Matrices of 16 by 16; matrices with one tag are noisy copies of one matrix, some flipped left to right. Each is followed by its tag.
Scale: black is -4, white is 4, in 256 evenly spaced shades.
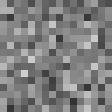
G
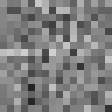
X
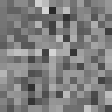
X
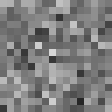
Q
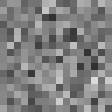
Q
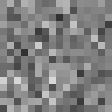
Q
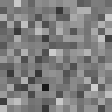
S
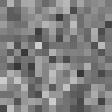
Q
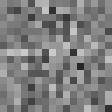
X
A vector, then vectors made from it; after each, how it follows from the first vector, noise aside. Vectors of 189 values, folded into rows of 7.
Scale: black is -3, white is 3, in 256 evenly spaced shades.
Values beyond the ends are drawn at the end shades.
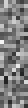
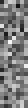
reversed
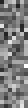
reversed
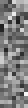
wrapped around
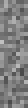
shrunk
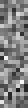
wrapped around
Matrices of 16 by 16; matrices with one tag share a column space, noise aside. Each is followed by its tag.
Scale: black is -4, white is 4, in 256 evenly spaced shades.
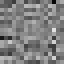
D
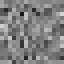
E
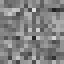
E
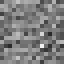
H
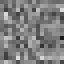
E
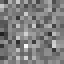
H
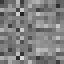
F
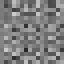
F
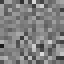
D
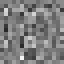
E
